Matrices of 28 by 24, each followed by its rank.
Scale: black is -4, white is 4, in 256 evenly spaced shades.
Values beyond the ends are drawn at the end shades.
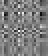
two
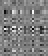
two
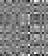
two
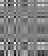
one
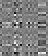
two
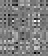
three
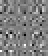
three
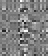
three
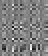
two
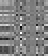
two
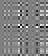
one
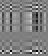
one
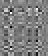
two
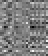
three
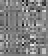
three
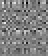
three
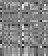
three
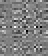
three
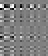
one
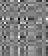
two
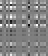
one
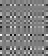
one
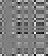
one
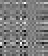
two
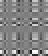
one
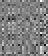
three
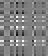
one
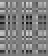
one
